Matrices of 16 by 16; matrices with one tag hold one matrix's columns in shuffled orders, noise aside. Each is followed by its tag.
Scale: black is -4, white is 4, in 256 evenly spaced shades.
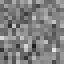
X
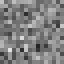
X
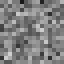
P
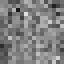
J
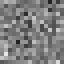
P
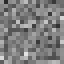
P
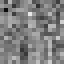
J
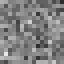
P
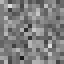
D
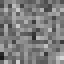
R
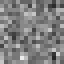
R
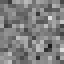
X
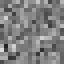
X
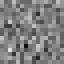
X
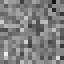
P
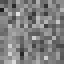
J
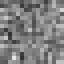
R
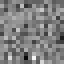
R
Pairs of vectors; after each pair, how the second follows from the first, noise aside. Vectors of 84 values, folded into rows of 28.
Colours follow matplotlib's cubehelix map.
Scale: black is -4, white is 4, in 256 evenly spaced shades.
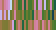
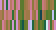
shuffled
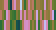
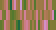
shrunk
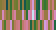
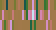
partly zeroed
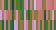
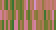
shrunk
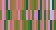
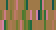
partly zeroed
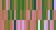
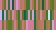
shuffled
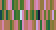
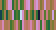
copied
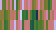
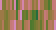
shrunk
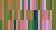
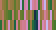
copied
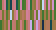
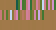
partly zeroed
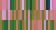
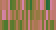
shrunk
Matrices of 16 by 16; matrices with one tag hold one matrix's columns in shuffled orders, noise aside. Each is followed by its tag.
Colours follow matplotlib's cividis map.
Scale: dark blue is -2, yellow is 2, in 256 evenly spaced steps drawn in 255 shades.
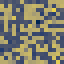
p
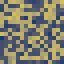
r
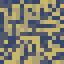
p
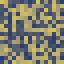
p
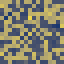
r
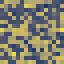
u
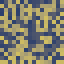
p
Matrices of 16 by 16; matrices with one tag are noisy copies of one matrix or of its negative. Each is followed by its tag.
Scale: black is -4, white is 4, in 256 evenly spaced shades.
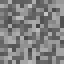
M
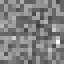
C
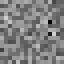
M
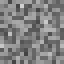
M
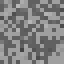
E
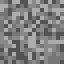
E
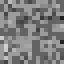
C
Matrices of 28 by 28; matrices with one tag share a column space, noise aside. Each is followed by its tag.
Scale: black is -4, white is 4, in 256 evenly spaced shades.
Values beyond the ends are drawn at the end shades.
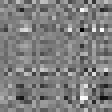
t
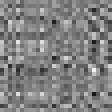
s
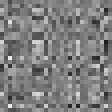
s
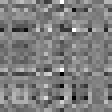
t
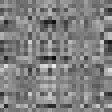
s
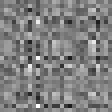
s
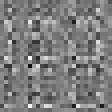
s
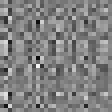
s
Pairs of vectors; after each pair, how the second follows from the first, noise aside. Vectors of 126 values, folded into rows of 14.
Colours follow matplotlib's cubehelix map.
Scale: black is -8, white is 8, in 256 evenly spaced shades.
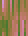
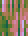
scaled up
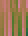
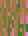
sign-scrambled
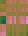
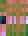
scaled up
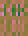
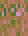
sign-scrambled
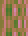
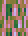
scaled up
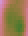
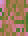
sign-scrambled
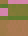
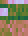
scaled up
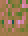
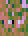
scaled up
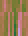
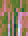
scaled up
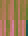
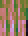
scaled up
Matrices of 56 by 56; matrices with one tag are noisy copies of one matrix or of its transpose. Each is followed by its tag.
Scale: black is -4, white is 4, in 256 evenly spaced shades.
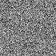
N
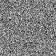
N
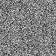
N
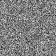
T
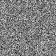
T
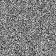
T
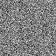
N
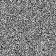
T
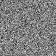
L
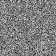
T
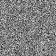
T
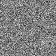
T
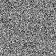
N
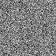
N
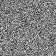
L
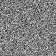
L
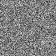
T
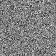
L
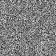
T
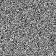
L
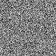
N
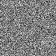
T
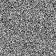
N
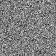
L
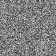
T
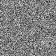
T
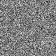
T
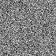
N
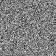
L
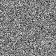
T
